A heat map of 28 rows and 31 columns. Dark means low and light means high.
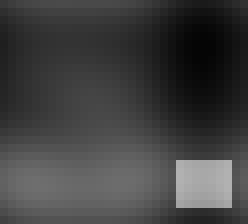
Roughest part: bottom right. Ninth with the lowest average: top right. Stripes: none. Ninth with the highest average: bottom right. Odd patch: higher, in the bottom right.
